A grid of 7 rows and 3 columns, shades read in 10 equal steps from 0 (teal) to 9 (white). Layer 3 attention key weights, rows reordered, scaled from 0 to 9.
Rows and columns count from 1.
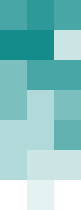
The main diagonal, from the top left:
2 0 2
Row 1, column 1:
2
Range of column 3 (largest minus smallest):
7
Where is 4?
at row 3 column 1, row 4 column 1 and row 4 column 3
